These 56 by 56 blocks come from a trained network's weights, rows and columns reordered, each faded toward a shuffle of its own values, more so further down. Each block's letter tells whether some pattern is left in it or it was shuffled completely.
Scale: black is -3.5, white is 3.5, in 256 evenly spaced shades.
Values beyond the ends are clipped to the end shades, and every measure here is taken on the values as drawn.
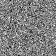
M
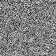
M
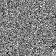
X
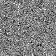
X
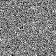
X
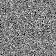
M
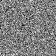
M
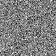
X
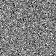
M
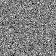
M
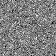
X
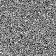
M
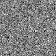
X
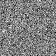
M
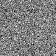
M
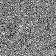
M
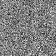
X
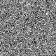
M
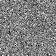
M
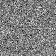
M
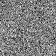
M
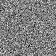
M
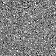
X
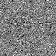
X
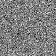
X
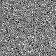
M
